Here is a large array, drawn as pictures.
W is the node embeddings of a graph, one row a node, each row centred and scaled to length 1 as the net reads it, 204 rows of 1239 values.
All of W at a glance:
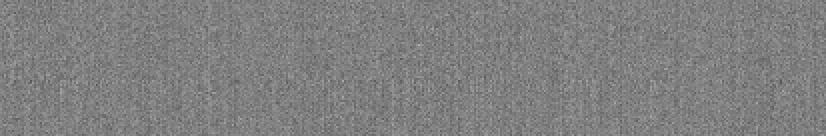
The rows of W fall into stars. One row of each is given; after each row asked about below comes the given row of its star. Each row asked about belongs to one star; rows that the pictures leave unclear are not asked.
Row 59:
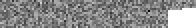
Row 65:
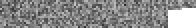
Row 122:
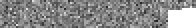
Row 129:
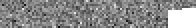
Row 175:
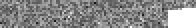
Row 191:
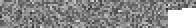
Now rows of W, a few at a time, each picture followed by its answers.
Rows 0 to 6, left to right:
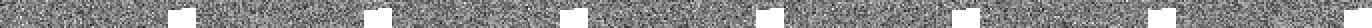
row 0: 129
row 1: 59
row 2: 175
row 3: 191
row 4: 65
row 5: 122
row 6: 175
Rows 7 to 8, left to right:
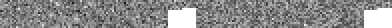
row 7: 59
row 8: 65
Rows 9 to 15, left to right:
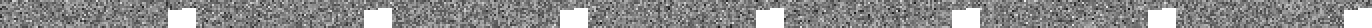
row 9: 191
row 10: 65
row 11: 65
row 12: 65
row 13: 59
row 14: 175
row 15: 129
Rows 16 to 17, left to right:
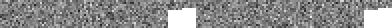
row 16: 59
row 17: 122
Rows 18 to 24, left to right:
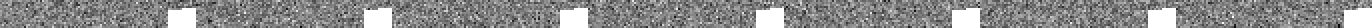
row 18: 122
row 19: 129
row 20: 122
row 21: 175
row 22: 191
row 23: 59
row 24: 175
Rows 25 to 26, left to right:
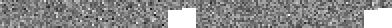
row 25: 175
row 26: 65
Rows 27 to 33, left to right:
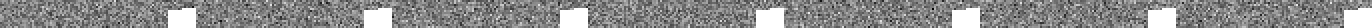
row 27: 129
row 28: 59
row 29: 191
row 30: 122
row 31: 175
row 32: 59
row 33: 59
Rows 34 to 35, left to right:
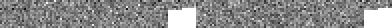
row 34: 175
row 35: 122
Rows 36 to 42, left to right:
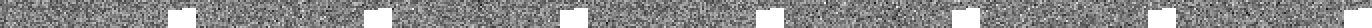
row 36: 122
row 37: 191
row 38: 191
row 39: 59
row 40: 59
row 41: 65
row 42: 59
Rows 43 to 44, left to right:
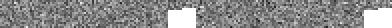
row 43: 65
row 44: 65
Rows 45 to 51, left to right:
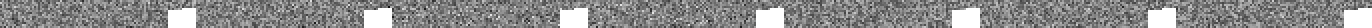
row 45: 65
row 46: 129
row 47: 191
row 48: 122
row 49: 175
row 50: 191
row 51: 191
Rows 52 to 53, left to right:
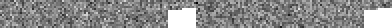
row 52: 191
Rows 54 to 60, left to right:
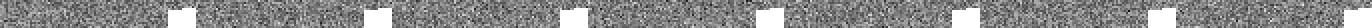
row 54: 122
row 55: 191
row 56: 191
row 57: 175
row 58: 191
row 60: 122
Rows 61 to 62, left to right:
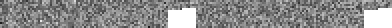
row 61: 175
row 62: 59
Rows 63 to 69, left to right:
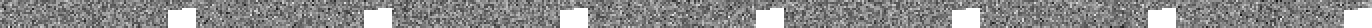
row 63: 191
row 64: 65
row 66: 191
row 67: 191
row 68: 65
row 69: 191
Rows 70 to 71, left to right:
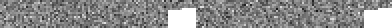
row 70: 122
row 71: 65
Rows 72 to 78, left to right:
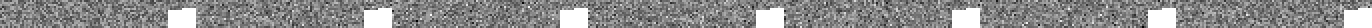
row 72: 191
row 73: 59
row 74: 59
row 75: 122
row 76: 59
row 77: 175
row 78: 191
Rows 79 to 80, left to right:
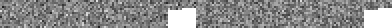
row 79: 191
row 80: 129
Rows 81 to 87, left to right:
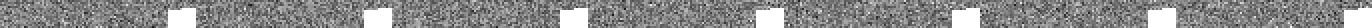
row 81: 122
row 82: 65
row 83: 129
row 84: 59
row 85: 65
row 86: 59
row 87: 122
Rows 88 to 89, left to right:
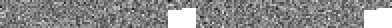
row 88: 65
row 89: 65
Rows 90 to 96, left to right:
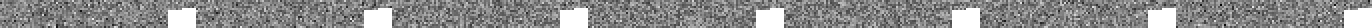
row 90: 129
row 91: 191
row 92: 59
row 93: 175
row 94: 59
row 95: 59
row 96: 129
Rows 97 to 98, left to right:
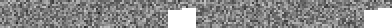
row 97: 175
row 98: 175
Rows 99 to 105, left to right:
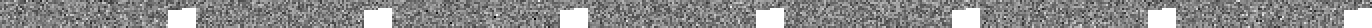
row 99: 191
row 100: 59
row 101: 122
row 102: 129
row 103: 65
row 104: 122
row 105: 191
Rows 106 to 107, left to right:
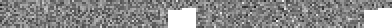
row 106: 122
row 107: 175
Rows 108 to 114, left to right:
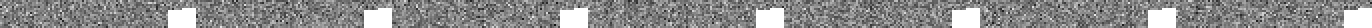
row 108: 65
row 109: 191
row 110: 175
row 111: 191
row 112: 175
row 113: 65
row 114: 191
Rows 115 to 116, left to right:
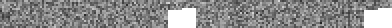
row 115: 59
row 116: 191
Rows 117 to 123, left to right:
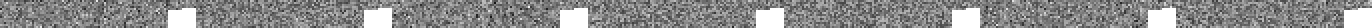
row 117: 191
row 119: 59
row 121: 122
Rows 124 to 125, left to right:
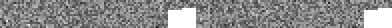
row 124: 122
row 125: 175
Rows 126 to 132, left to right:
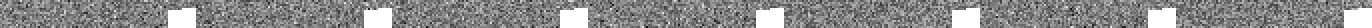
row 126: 122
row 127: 65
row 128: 65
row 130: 175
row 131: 129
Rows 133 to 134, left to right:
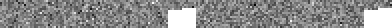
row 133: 129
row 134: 122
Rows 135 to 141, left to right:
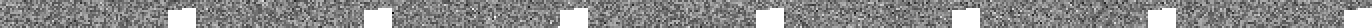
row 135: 122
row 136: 175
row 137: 122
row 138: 129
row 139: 59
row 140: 59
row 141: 129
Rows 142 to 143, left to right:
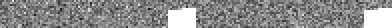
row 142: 175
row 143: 175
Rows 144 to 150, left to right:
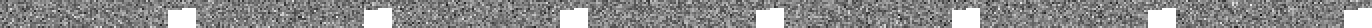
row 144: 122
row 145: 191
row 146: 65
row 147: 175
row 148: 122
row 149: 59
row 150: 59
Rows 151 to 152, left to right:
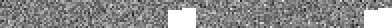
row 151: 175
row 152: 122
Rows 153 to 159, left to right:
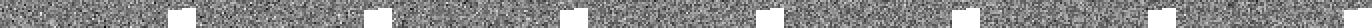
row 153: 129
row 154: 65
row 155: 65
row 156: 65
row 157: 59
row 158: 122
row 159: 122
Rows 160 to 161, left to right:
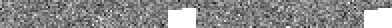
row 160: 175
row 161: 129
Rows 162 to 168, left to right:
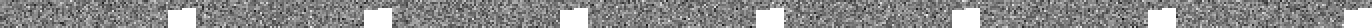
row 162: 59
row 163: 122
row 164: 129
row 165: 175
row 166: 65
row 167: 122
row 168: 191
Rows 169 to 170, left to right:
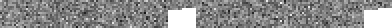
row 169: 122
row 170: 59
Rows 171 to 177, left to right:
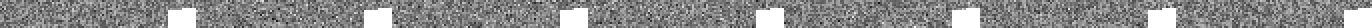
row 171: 65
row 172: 191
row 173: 122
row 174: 65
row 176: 175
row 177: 129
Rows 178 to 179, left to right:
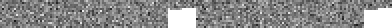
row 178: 129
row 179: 122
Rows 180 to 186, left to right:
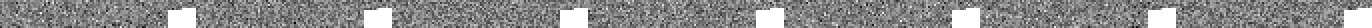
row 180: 129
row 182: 191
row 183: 59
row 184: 129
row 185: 122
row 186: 122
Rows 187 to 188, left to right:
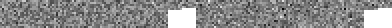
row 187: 129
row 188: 175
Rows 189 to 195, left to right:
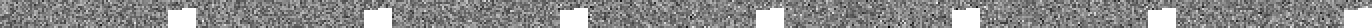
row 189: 59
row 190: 65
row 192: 191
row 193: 129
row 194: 65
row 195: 122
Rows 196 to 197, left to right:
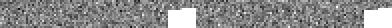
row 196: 65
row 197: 129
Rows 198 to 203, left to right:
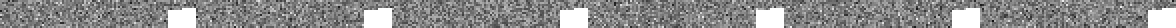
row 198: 59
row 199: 191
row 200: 65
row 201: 122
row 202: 65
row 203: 129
